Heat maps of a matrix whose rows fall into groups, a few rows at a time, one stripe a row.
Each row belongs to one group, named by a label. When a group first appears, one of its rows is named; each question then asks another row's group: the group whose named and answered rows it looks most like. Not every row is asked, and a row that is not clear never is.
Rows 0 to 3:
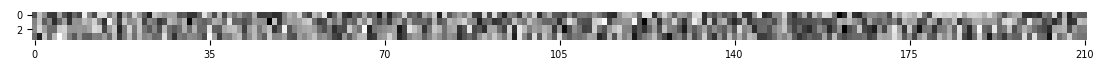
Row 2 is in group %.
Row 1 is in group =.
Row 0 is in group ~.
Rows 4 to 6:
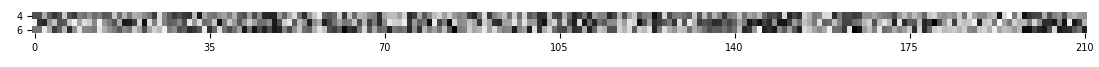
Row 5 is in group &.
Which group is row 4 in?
~
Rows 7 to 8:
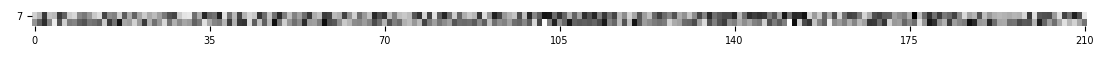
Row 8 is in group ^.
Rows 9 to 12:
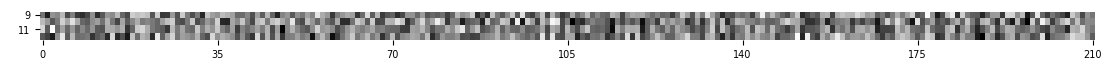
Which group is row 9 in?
^
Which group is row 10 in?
%
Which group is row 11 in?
^
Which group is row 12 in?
^
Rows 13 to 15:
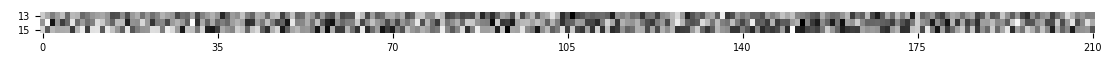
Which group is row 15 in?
&
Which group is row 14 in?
=
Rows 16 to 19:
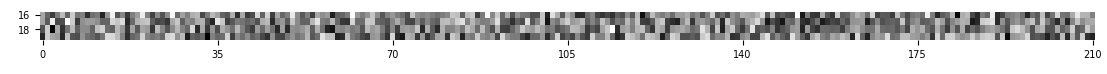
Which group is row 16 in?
^
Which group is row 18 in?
=
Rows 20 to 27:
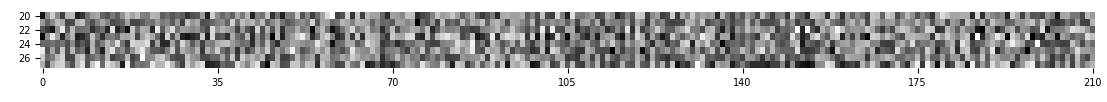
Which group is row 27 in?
&
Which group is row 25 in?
^
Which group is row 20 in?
~
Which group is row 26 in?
&
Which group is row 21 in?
&
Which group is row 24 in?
^
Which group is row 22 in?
^
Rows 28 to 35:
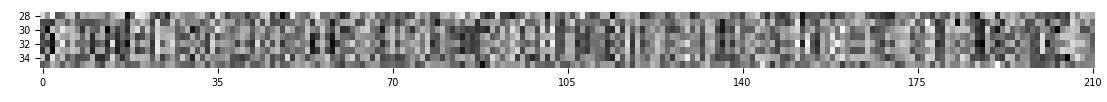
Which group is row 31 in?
%
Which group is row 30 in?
%
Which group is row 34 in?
^
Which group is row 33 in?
%
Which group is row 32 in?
^
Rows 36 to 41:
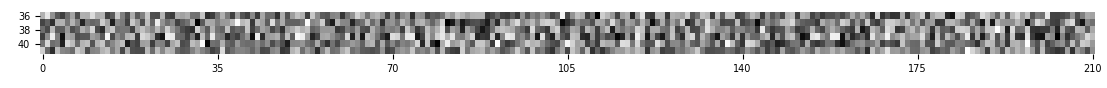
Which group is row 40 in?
=
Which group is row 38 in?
~
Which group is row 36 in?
=
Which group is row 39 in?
~
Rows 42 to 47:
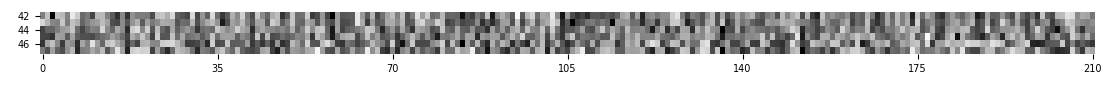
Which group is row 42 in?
%
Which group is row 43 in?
%
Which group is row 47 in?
=
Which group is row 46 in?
~
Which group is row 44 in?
%
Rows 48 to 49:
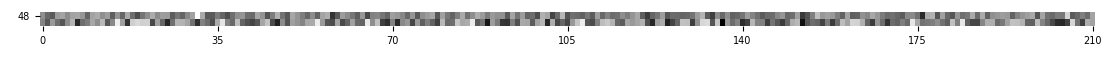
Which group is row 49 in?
=
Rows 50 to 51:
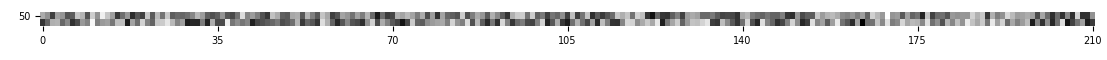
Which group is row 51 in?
~
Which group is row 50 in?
&
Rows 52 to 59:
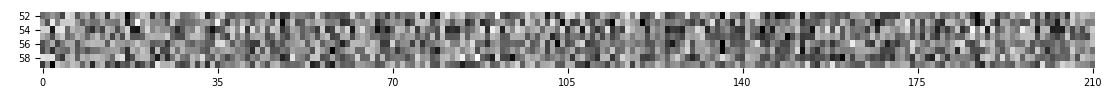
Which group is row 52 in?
=
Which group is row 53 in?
%
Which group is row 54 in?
&
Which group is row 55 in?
&
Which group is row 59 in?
%
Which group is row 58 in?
=
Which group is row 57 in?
^
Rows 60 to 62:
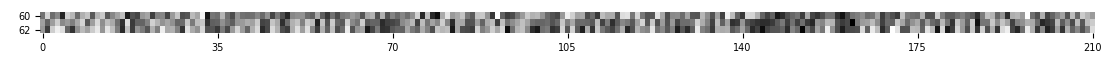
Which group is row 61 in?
&
